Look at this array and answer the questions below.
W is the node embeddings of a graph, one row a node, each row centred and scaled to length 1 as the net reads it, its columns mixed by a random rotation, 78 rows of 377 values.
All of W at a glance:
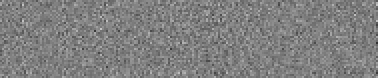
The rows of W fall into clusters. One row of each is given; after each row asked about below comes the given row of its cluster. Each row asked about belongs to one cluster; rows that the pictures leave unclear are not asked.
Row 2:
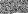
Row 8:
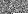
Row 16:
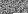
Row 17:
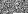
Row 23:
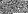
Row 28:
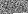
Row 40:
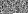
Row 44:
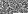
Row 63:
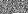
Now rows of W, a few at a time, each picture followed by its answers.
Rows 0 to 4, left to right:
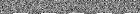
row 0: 40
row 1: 8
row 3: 63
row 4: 63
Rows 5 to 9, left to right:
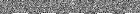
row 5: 63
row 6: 8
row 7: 17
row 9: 23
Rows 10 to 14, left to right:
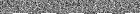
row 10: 40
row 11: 44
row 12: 28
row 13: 8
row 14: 44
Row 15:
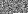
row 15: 44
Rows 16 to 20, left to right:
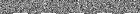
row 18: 63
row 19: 44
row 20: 63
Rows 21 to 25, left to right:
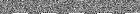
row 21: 63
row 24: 8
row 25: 16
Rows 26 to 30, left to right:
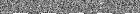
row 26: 40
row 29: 17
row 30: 28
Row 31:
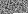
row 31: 28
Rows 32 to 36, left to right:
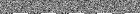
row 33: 16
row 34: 16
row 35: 23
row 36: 40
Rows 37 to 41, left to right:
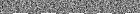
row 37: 40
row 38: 44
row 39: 17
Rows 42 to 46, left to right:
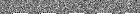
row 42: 8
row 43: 8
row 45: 23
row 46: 17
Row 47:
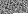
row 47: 28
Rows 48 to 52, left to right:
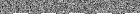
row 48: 40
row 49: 40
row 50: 17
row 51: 23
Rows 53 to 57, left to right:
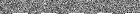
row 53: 23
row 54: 17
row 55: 23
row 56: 2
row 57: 8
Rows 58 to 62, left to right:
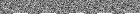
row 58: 23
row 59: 63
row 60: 28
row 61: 23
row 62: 23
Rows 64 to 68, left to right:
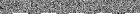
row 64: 23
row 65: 44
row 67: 2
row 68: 16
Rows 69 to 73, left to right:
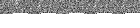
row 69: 17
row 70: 8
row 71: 17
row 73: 8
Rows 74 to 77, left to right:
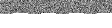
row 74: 2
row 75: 8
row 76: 17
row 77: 63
